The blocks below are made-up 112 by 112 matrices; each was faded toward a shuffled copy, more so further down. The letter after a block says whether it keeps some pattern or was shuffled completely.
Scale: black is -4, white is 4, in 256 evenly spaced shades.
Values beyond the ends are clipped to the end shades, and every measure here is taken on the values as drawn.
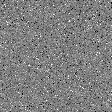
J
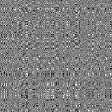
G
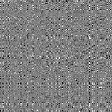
G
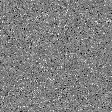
J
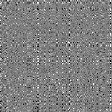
G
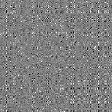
G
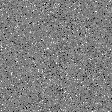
J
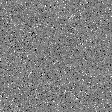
J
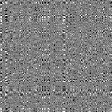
G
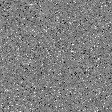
J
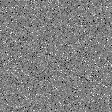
J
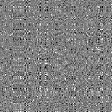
G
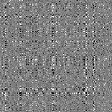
G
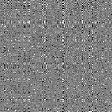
G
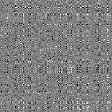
G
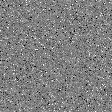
J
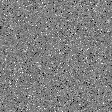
J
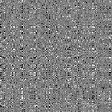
G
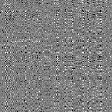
G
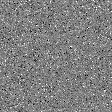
J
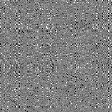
G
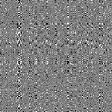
G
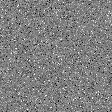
J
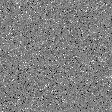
J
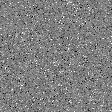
J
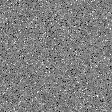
J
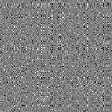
G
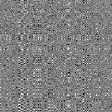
G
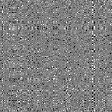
G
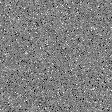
J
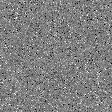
J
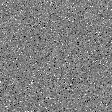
J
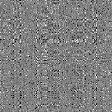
G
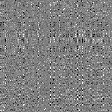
G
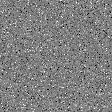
J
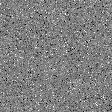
J
